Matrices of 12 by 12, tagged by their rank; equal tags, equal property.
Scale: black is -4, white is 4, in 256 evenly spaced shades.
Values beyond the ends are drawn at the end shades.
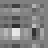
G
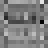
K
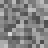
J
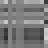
G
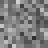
J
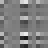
G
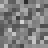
J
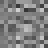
K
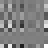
G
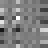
K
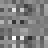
K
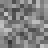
J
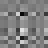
G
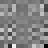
K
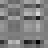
G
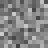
J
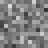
J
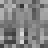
K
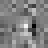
K
